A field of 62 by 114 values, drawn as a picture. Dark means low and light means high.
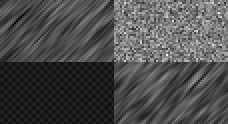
The table splits into 2 rows of 2 panels. Panel 1,1: low, slanting up to the right. Panel 1,2: middling, fine-grained, strong in contrast. Panel 2,1: very low, checkered, faint in contrast. Panel 2,2: low, slanting up to the right.
